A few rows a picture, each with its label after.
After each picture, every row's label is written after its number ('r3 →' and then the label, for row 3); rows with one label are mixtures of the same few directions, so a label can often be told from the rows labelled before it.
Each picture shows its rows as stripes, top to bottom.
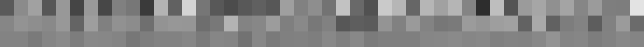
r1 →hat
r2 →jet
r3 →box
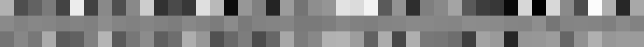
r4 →jet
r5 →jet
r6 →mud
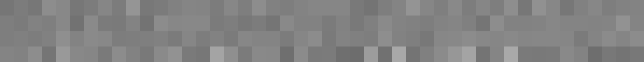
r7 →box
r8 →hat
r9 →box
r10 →mud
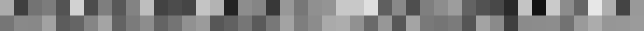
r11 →jet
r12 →mud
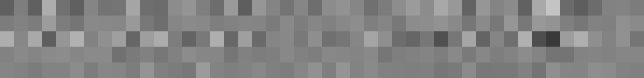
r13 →box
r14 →box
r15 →box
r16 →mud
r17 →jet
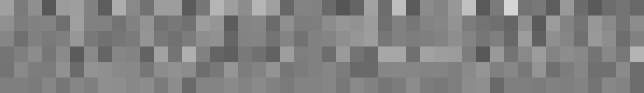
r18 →mud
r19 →jet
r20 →jet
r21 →hat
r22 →jet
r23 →hat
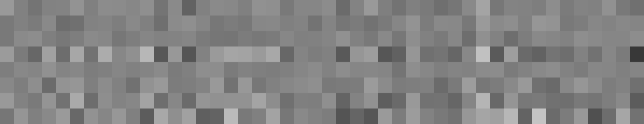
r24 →hat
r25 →box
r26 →mud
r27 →hat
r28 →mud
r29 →box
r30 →hat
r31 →jet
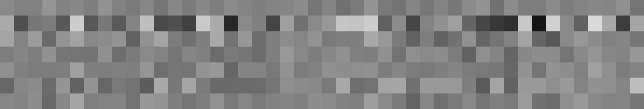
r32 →hat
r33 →jet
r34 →box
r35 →mud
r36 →jet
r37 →hat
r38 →box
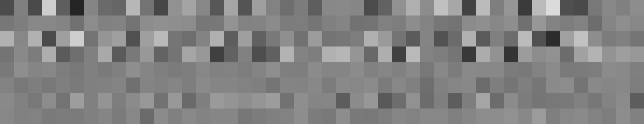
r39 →box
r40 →jet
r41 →box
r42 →mud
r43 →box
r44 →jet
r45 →hat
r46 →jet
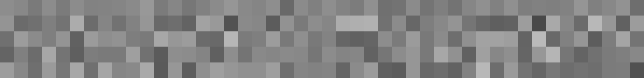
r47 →hat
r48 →jet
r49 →jet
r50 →box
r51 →hat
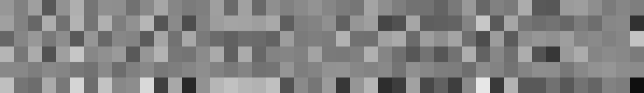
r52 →box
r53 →hat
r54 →hat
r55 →box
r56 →mud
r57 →hat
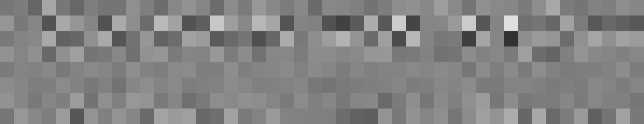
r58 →box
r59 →mud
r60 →mud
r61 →box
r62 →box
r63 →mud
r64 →hat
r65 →jet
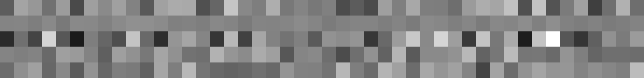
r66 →jet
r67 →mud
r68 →box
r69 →mud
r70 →hat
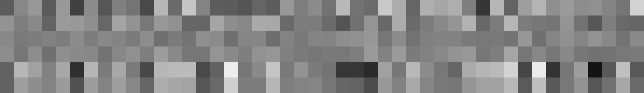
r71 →hat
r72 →mud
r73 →jet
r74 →mud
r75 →jet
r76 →jet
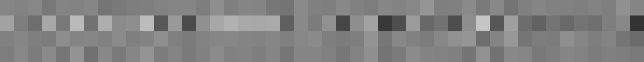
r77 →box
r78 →hat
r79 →mud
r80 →hat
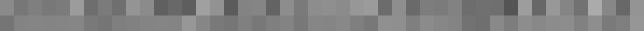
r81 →jet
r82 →hat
